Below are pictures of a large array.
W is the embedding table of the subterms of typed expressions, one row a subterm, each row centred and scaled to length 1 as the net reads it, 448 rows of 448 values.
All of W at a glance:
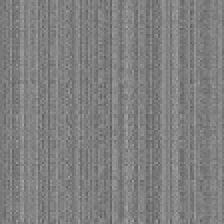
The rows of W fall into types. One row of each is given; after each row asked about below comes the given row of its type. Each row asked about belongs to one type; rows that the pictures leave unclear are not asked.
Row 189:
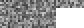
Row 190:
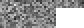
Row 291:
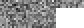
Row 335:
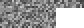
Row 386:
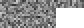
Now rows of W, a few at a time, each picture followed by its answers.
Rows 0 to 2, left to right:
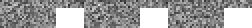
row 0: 190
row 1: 190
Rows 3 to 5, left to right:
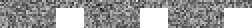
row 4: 291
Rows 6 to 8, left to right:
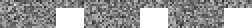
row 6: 190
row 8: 291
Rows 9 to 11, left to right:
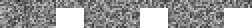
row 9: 190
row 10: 335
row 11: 335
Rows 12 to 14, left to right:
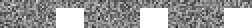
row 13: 189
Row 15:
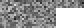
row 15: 190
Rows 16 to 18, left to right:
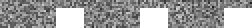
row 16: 190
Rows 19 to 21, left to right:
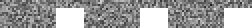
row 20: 386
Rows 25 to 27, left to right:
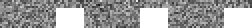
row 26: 291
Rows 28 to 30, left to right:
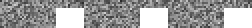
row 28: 190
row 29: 190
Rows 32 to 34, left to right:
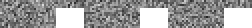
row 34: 386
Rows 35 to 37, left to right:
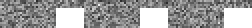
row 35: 190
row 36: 190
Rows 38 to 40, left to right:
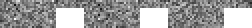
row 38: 335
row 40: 190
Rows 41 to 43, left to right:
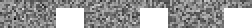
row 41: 189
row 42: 335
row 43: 335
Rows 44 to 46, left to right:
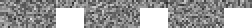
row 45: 335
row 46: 386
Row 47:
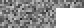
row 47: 335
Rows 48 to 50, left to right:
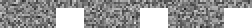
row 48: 386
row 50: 291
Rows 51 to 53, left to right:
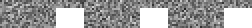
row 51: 335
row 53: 189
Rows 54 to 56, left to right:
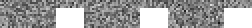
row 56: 291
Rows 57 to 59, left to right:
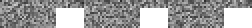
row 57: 190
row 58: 386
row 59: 190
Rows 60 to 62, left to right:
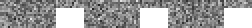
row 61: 386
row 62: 189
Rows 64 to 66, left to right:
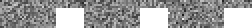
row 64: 190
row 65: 335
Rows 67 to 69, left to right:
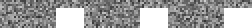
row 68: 291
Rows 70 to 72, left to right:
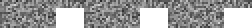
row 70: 335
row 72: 335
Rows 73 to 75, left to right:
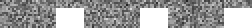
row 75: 190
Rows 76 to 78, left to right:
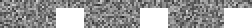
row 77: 386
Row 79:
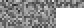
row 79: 386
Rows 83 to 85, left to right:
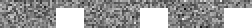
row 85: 291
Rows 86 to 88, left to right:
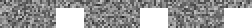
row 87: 386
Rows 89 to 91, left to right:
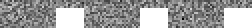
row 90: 386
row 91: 189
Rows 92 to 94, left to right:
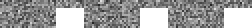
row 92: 335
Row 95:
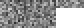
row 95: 189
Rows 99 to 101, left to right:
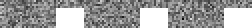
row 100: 386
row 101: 189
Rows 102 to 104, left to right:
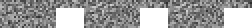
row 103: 335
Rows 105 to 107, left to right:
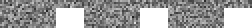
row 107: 386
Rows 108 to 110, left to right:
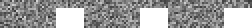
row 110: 335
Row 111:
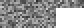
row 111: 190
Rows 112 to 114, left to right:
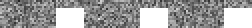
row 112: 190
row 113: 386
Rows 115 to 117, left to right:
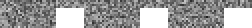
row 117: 386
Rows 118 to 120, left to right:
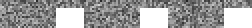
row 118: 386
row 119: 335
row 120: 190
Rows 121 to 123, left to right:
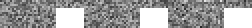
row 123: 386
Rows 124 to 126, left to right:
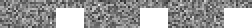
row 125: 190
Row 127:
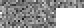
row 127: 386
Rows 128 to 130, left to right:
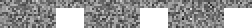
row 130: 189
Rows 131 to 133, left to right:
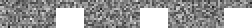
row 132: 189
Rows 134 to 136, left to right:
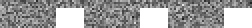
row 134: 386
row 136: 190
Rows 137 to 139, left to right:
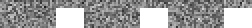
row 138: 335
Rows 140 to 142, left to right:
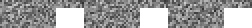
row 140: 335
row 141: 335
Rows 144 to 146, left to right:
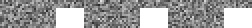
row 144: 335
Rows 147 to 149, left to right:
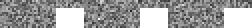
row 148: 335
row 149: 335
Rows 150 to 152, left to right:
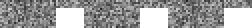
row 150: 189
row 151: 291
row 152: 190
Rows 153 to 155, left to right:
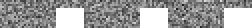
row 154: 335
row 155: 386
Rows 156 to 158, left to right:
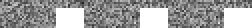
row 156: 190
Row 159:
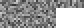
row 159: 386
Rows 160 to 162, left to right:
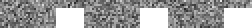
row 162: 291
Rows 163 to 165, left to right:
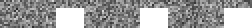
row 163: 189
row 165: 190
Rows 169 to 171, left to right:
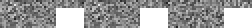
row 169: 190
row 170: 190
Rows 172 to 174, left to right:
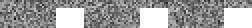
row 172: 189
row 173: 190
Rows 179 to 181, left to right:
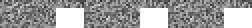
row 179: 335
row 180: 335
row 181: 335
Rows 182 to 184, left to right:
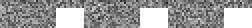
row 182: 386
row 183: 190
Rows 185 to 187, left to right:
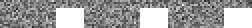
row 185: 189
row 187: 190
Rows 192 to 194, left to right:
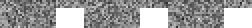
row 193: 190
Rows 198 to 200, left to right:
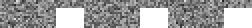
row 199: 190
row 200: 291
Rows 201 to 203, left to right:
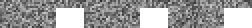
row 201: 335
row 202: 335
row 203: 190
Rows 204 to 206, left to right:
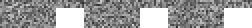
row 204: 335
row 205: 386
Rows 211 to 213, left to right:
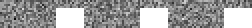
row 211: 189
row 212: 189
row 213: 386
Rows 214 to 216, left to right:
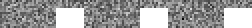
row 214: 335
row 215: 189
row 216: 189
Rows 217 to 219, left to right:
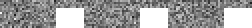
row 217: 335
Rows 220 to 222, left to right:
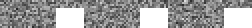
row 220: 291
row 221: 335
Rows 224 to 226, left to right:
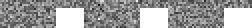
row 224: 190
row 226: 386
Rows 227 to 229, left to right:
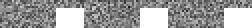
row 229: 189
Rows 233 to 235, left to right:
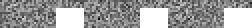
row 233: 335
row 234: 189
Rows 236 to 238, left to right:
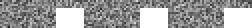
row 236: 335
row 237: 189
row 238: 335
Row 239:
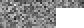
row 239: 190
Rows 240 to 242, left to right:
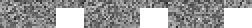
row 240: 190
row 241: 190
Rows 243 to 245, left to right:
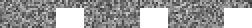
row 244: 189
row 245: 335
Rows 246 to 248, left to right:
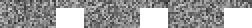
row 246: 189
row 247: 190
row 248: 335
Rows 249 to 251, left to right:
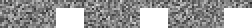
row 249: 335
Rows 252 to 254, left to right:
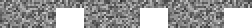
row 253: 190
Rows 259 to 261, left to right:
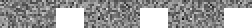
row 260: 189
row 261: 189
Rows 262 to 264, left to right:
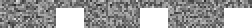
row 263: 386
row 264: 386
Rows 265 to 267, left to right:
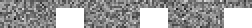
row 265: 189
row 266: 335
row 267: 386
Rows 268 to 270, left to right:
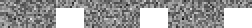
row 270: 189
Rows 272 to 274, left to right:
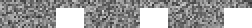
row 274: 190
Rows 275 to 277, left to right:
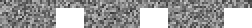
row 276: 335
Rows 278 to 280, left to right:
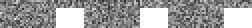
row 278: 386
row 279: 189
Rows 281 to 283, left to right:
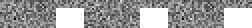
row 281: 189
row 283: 189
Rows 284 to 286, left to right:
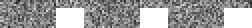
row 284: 189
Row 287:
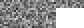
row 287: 189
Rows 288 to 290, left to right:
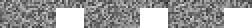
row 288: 335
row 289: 190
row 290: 335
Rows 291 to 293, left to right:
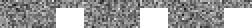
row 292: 189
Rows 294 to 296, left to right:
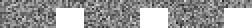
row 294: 335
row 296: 291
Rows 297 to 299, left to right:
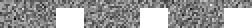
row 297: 189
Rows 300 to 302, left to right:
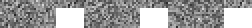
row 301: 190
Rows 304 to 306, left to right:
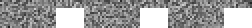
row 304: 335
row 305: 386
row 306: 190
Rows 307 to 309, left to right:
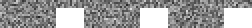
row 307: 386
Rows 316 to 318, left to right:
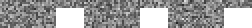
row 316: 190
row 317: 189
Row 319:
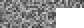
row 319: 335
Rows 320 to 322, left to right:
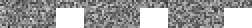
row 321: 335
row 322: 190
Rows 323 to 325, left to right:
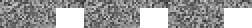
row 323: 190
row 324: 190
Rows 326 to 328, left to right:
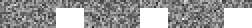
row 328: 335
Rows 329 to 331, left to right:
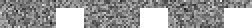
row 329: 291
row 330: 190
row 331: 291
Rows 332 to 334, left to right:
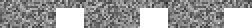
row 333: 190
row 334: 335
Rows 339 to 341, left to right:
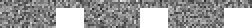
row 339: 335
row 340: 386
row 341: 386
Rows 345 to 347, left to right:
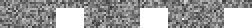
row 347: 335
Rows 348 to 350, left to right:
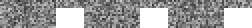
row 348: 190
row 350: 189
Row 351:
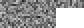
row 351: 386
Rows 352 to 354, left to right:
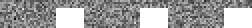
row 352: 189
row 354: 190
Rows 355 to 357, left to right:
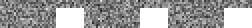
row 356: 291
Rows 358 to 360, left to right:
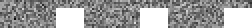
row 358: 189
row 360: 335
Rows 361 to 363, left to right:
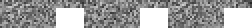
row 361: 335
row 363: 190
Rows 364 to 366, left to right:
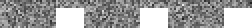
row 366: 190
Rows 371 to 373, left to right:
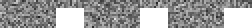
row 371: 386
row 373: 335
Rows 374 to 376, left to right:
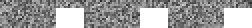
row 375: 335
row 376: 190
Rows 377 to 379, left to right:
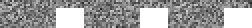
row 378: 291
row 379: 335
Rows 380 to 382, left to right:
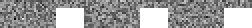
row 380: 189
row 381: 335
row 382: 386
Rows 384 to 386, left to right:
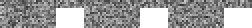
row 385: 386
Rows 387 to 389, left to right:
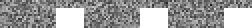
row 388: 190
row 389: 189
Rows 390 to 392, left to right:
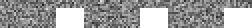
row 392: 335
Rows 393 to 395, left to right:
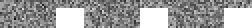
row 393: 189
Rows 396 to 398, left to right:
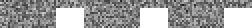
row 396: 189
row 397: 386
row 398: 386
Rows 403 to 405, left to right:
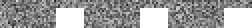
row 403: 291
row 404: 189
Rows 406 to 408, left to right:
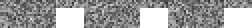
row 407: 335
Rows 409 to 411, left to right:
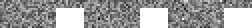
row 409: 335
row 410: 189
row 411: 335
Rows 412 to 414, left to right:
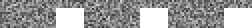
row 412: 335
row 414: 189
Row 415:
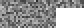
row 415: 386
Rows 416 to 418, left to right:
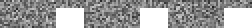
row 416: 189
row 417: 335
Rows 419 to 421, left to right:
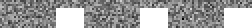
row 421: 189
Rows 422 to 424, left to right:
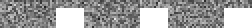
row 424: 386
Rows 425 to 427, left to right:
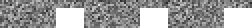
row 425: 335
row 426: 190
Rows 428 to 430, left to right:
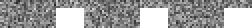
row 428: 189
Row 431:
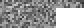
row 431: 335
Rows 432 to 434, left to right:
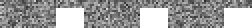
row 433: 189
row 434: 190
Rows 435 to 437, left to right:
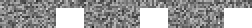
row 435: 190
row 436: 335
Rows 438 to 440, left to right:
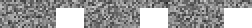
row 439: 190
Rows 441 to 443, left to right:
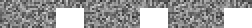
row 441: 335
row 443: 335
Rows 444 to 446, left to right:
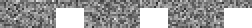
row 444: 386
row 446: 189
